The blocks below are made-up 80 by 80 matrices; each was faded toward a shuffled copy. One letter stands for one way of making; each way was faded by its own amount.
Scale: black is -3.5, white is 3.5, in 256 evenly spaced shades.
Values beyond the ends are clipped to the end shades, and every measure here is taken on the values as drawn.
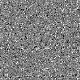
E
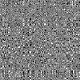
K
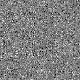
E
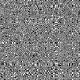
K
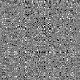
K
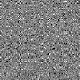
K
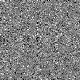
E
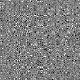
K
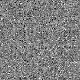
E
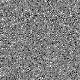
E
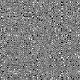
K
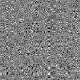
K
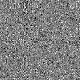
E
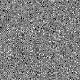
E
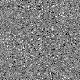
E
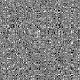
K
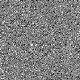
E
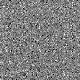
E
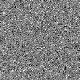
E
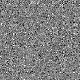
E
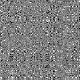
K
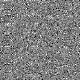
E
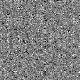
E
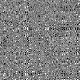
K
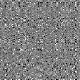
K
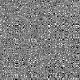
K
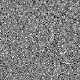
E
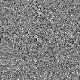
E
